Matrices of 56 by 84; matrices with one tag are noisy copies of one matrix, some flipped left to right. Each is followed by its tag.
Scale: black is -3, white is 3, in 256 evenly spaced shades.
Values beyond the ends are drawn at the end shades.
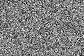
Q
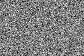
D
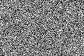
Q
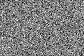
Q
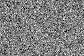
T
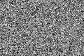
D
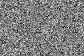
T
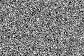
D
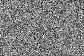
Q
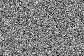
D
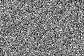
Q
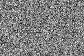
T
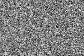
D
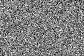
Q
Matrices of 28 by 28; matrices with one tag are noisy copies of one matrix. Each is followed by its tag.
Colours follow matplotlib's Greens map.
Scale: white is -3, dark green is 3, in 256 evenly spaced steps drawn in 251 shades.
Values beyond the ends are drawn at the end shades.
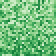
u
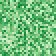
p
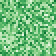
p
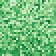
u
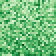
u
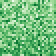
u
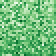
u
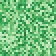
p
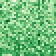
u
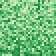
u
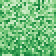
u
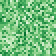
p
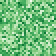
p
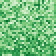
u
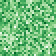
p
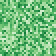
p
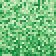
u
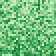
u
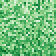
u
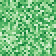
p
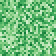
p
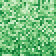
u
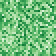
p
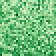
u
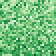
u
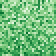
u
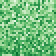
u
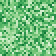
p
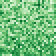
u
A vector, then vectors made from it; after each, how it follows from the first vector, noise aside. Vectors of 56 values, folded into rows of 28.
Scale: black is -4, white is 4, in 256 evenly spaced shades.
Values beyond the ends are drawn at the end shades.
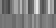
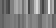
copied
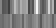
copied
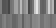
copied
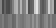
copied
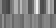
copied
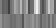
copied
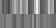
copied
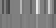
partly zeroed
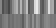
copied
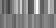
copied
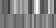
copied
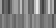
copied
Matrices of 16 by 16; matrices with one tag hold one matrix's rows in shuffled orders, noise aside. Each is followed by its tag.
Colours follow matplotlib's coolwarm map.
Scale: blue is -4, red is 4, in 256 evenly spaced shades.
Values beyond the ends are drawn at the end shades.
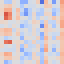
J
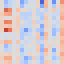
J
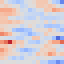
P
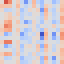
J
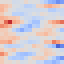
P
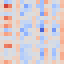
J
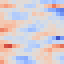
P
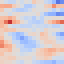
P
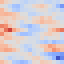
P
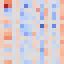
J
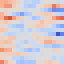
P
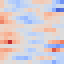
P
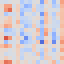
J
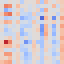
J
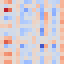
J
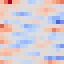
P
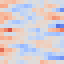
P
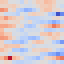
P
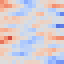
P
